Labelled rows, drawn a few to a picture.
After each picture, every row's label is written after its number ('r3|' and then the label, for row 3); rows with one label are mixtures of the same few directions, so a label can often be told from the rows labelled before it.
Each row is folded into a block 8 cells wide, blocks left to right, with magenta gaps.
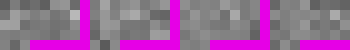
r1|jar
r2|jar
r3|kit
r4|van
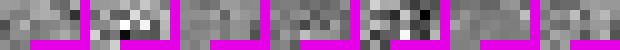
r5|jar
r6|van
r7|kit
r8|van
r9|kit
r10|jar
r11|kit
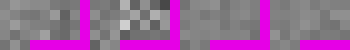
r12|kit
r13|van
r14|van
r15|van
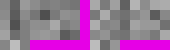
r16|jar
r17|van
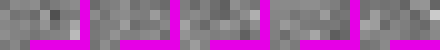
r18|kit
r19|van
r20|jar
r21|kit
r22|jar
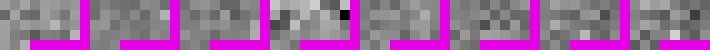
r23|van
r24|jar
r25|kit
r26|jar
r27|kit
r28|van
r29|kit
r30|kit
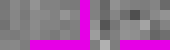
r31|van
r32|jar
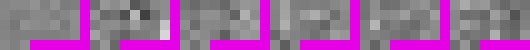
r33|van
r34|kit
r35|kit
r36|jar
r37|jar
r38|kit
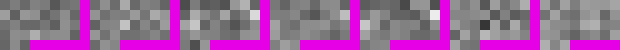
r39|van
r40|van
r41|jar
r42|jar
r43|jar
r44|van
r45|van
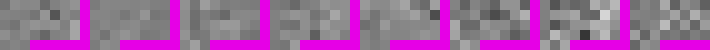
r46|kit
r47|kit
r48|jar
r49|kit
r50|jar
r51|jar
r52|kit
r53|van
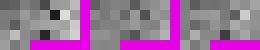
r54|kit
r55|kit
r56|kit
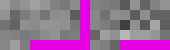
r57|jar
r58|van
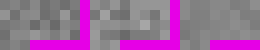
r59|van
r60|van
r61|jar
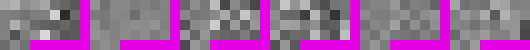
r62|kit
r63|jar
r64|van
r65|kit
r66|van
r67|kit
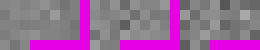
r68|kit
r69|van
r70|van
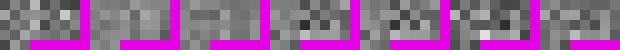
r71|van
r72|kit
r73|kit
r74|van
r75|van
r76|van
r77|van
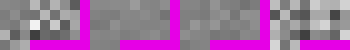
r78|van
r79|jar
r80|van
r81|van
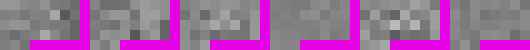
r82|kit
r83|kit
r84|van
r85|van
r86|van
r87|jar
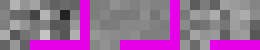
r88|kit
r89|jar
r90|kit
